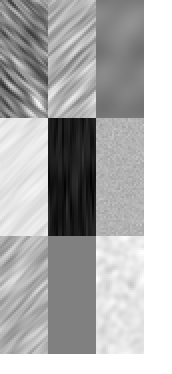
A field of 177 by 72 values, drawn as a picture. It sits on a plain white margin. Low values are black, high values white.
The table splits into 3 rows of 3 panels. Panel 1,1: middling, slanting down to the right, strong in contrast. Panel 1,2: high, slanting up to the right. Panel 1,3: middling, smooth, faint in contrast. Panel 2,1: very high, slanting up to the right, faint in contrast. Panel 2,2: very low, streaked downward, faint in contrast. Panel 2,3: high, fine-grained, faint in contrast. Panel 3,1: high, slanting up to the right. Panel 3,2: middling, flat. Panel 3,3: very high, blotchy, faint in contrast.
